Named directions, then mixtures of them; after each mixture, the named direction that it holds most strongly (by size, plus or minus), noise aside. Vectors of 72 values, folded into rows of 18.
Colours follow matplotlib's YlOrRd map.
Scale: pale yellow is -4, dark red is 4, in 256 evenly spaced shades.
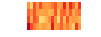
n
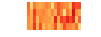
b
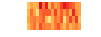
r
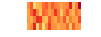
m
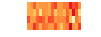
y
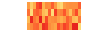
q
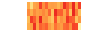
q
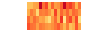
r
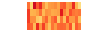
m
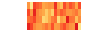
n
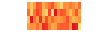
q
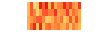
r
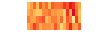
y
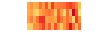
y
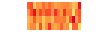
y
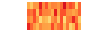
n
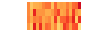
b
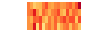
m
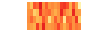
m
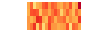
m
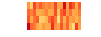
n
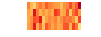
m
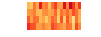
n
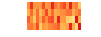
b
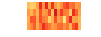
r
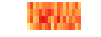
n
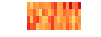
n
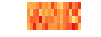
q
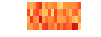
q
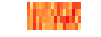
b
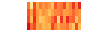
n
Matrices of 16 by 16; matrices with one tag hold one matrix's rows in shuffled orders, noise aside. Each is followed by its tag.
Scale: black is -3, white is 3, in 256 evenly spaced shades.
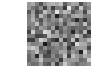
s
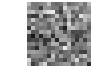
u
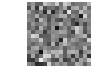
s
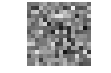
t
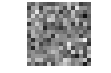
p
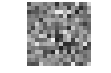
t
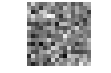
u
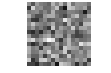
u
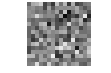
t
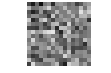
u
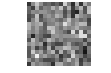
p
